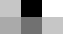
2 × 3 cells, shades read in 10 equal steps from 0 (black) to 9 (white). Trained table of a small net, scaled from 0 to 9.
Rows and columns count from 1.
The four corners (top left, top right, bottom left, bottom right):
7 9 6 7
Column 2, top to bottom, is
0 4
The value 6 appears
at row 2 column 1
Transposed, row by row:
7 6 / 0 4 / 9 7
